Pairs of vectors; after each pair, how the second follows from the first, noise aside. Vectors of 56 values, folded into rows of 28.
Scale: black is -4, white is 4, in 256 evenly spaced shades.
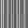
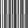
scaled up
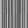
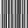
scaled up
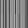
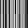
scaled up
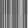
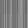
shrunk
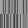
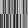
scaled up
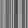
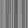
shrunk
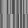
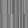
shrunk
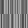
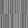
shrunk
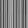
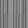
shrunk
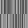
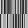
scaled up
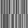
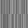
shrunk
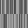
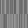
shrunk
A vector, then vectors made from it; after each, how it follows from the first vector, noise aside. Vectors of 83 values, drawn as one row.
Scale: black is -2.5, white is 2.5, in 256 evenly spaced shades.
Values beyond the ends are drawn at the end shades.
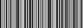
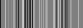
partly zeroed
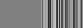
partly zeroed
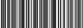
negated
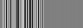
partly zeroed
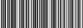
negated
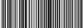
sign-scrambled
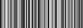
sign-scrambled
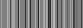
partly zeroed
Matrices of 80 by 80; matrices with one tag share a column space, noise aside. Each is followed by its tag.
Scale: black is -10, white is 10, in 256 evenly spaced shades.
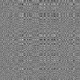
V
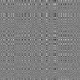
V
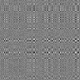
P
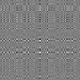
P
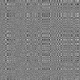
V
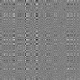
V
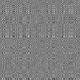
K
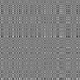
K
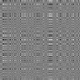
V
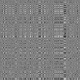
K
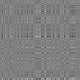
K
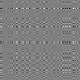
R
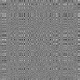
V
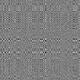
P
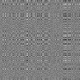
V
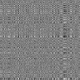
K
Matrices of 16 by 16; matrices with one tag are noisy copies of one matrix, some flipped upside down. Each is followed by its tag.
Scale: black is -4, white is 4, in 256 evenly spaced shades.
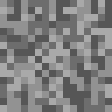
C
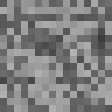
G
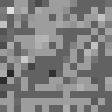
G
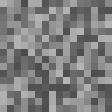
C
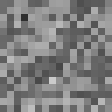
G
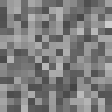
C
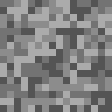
G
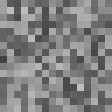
C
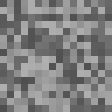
G
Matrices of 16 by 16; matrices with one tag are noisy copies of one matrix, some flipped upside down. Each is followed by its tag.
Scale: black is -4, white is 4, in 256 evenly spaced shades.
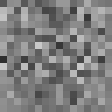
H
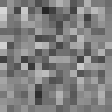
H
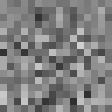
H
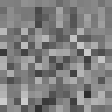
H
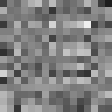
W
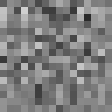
H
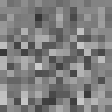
H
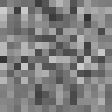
H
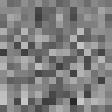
H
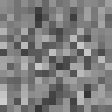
H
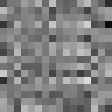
W
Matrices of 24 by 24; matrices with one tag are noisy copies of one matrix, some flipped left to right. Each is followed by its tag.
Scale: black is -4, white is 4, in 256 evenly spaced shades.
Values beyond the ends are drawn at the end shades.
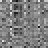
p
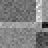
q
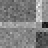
q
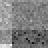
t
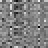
p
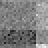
t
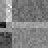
q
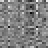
p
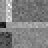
q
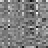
p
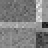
q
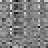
p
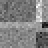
q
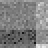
t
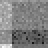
t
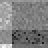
t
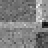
q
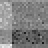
t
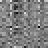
p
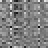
p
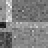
q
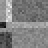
q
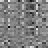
p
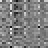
p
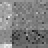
t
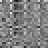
p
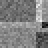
q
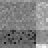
t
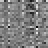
p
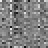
p
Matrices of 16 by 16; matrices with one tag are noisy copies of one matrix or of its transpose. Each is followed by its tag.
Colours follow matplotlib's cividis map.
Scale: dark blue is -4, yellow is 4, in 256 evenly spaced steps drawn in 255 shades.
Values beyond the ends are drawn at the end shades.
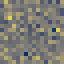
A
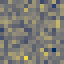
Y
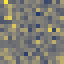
A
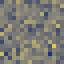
Y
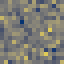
Y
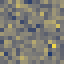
Y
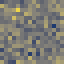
A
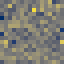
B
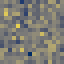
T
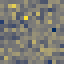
T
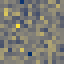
T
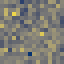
T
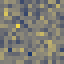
T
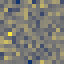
B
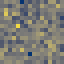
T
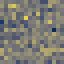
T
